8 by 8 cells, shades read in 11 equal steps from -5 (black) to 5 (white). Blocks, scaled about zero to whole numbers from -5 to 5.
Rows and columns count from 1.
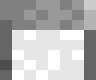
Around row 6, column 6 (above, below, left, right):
4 4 5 5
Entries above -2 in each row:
8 8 8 8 8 8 7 8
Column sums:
-7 22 23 23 25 22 24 2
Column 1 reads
0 0 -1 -1 -1 -1 -2 -1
